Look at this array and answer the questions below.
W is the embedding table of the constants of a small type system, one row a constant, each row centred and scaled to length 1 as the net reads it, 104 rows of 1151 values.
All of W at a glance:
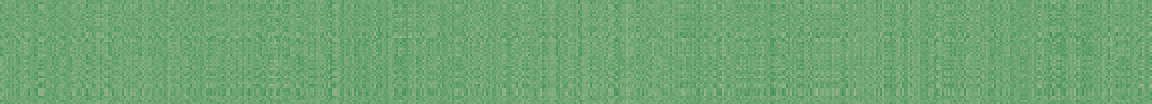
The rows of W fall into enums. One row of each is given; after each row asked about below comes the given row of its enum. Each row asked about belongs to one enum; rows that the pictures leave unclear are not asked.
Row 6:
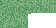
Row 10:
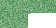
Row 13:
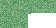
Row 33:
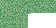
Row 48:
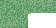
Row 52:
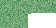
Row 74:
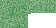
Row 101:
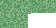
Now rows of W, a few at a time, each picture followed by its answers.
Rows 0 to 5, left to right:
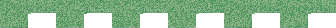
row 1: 13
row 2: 13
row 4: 48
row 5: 6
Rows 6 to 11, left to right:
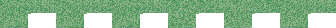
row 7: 48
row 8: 6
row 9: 101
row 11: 48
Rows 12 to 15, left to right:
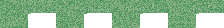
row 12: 48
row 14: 10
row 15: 33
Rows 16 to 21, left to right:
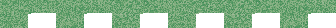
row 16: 13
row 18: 101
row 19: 33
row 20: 101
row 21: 6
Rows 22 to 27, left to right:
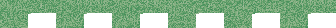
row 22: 10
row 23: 48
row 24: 6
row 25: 33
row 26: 13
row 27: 48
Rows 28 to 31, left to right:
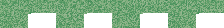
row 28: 13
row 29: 101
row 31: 13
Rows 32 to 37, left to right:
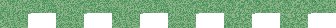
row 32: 10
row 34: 10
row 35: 33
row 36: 101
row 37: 101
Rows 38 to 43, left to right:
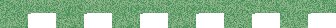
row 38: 48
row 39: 74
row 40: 6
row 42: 52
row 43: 10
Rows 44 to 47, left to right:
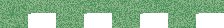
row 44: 74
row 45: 33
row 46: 10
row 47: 48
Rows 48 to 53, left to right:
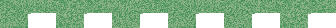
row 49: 101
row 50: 10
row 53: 101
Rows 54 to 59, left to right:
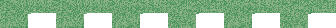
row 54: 48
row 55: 48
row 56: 6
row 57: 13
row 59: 13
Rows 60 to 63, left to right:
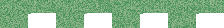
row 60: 52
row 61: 10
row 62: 13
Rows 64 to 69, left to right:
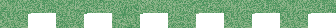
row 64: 10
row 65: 13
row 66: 74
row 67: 33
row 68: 10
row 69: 10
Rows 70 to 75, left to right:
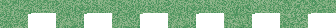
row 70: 13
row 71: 6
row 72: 48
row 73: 6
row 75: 101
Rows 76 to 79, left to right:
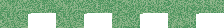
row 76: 10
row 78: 48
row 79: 6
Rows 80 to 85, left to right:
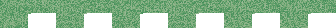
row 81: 33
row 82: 13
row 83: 33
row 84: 10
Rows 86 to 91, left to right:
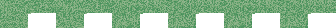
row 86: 33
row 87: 10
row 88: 6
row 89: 48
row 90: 6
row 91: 48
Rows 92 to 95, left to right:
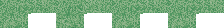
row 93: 74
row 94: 6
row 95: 6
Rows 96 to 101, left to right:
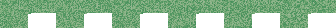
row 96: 13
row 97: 10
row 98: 13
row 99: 6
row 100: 48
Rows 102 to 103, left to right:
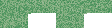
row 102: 6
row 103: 33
